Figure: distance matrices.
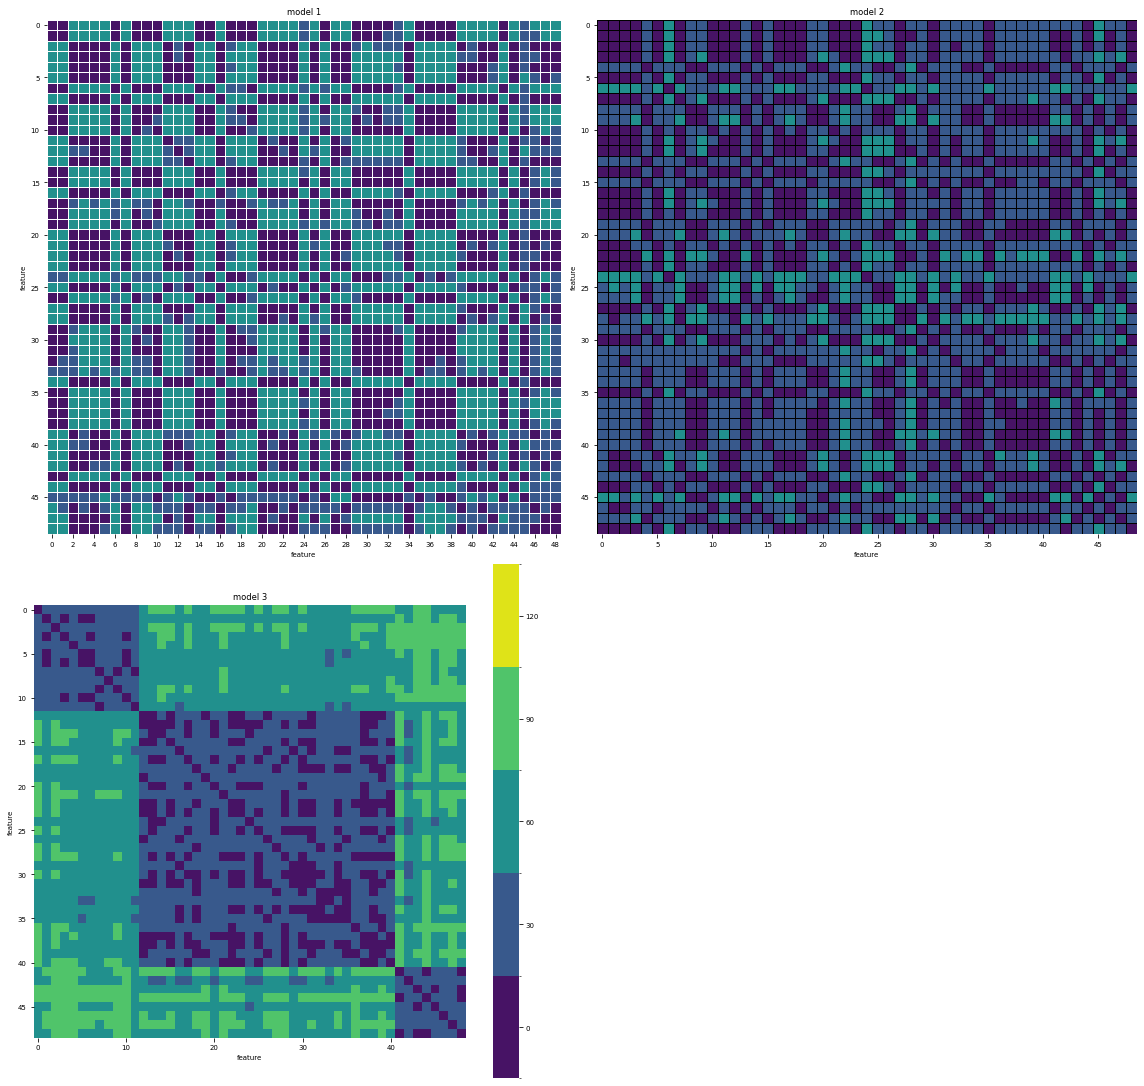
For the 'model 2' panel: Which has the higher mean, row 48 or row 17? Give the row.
17
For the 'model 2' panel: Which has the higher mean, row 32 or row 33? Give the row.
32
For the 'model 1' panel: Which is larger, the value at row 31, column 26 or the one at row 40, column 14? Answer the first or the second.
the second
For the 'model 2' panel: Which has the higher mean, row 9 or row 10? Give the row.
9
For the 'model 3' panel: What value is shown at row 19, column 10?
60
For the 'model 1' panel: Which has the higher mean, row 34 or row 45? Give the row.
34
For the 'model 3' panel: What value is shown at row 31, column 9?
60
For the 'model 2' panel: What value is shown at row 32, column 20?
30
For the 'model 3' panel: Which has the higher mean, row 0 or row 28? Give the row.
0
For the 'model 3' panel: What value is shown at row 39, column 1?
60
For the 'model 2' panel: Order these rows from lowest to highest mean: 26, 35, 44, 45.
35, 44, 26, 45
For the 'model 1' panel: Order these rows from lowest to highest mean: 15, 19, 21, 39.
15, 21, 39, 19
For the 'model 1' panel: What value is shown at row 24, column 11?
60
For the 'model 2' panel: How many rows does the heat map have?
49
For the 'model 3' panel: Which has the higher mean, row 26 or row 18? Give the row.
26
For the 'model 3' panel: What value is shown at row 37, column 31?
30
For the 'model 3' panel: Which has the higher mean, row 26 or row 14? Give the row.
14
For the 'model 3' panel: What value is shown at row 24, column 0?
60
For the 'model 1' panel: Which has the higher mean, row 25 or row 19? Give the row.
19
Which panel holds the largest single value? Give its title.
model 3
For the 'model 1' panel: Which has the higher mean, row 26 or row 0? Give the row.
0
